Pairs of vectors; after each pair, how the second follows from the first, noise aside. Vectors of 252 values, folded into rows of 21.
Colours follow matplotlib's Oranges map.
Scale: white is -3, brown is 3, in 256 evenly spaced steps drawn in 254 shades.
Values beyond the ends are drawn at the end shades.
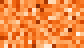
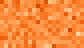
shrunk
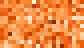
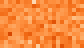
shrunk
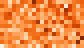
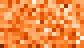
negated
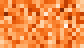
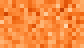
shrunk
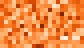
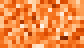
negated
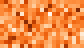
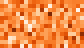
negated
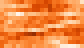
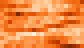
negated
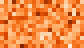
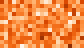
negated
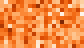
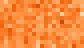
shrunk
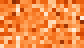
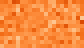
shrunk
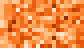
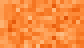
shrunk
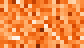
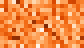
negated
